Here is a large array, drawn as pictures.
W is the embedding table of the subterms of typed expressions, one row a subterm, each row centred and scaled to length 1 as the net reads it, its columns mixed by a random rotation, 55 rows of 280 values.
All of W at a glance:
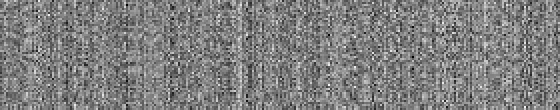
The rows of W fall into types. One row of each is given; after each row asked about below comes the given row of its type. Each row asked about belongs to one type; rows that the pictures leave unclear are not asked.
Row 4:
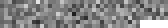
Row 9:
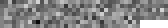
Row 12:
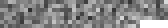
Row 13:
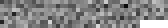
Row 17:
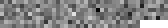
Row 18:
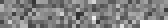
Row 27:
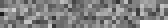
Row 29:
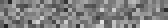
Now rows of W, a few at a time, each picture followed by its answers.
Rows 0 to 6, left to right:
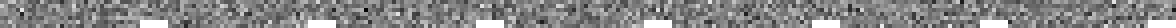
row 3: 12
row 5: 4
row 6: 13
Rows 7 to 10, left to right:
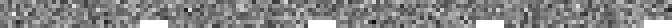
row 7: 29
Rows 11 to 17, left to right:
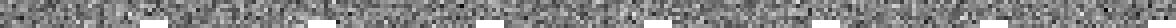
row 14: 18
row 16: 12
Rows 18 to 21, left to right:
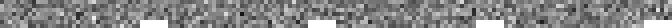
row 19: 4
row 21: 12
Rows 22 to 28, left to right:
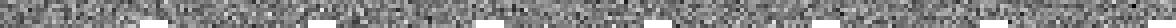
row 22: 12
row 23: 13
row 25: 4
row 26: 29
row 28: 13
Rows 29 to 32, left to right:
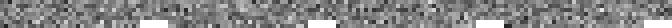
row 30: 12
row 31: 9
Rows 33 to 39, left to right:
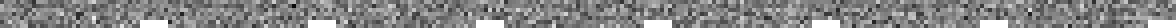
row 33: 18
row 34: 13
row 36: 27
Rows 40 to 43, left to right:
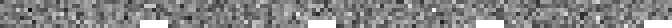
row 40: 17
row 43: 18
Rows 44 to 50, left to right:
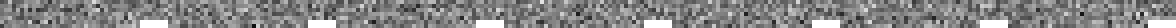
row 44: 9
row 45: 17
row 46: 9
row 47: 4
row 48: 4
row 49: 27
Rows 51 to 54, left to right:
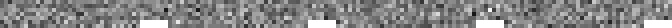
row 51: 29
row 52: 17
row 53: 13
